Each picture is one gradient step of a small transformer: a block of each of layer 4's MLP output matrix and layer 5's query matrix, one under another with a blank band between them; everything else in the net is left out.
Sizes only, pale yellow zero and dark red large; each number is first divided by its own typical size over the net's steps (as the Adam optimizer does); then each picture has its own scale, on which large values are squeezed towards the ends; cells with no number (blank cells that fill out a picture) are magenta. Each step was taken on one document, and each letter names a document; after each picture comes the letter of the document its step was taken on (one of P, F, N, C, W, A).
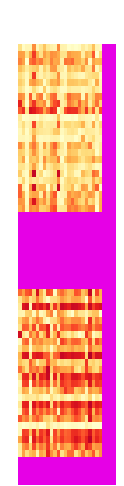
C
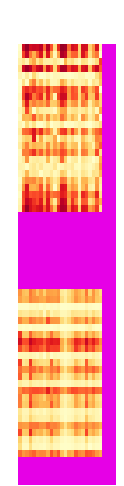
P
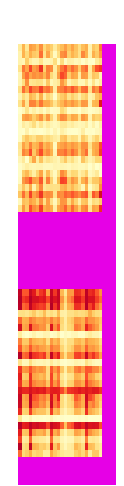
P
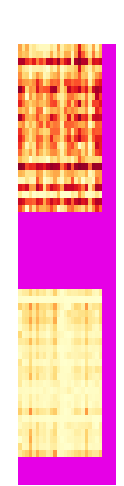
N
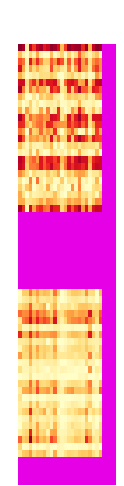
N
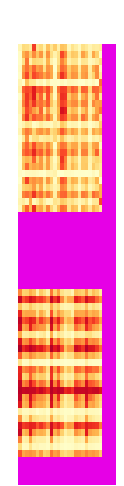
P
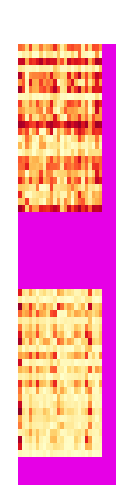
N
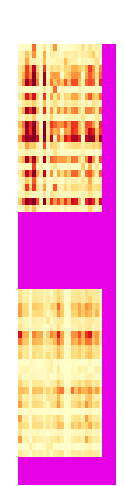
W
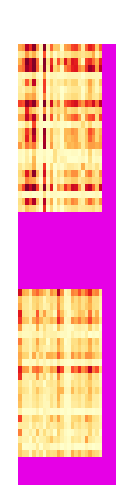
W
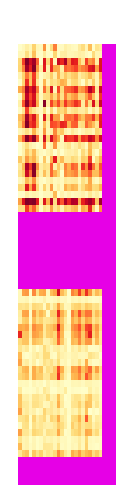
W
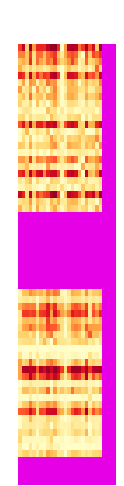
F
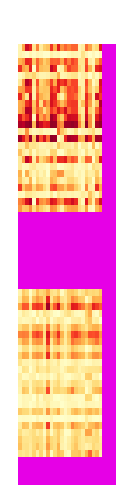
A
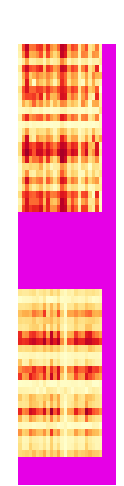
P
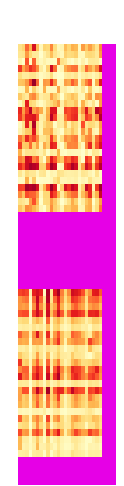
A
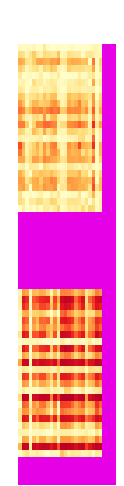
C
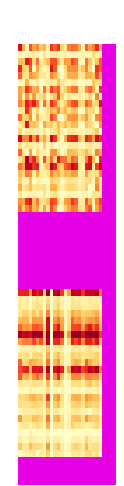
A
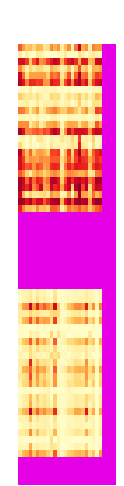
N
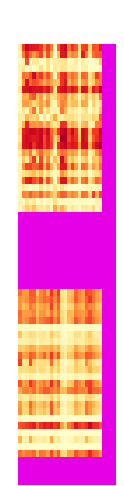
P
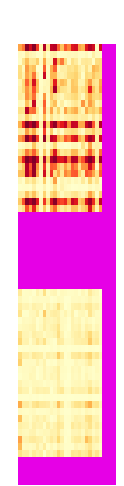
W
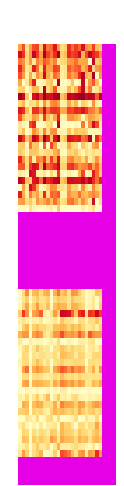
C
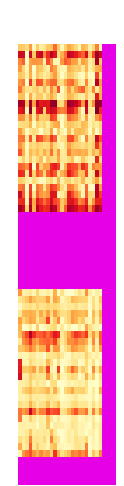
N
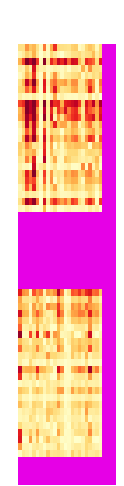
W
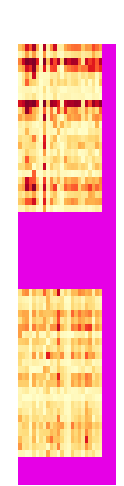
W
